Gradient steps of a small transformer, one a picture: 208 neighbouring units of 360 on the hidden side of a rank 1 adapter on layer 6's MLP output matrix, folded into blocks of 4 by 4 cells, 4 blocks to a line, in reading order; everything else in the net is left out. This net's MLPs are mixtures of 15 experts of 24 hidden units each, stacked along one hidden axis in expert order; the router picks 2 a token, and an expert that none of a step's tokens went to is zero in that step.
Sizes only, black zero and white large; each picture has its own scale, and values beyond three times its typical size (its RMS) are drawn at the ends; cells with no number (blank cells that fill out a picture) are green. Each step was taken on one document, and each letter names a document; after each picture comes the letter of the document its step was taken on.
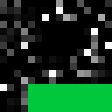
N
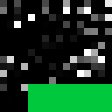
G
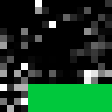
N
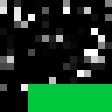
G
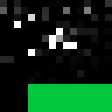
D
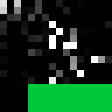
D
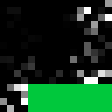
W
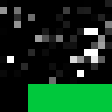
G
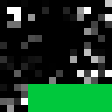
W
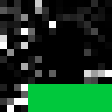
N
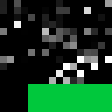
D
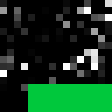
G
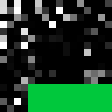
N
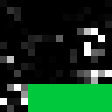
W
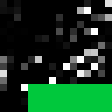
G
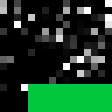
G
